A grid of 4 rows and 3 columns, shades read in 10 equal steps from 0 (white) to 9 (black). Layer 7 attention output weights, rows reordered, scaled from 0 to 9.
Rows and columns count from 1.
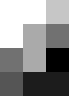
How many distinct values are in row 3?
3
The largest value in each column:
6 8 9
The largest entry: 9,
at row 3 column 3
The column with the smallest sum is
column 1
